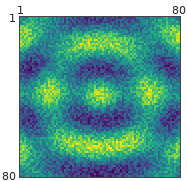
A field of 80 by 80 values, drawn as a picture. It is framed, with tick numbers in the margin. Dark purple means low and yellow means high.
Slope: none. Seam: none. Stripes: horizontal, repeating 3 times. Average level on the scale: 50%. Rings: centred on the centre.
